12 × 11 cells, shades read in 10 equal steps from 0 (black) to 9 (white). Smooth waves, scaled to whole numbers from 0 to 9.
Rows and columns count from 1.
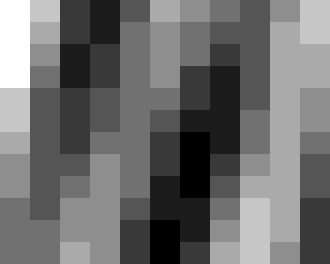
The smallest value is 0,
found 5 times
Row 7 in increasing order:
0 1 2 2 3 4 4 4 4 6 6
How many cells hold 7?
8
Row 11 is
4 4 5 5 2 0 1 5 7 6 2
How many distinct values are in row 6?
7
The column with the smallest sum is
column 7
